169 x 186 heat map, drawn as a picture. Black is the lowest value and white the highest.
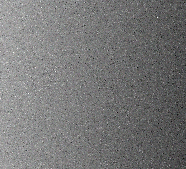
Odd rows or columns: none. Grain: fine. Stripes: none. Histogram: bell-shaped. Slope: up to the left.
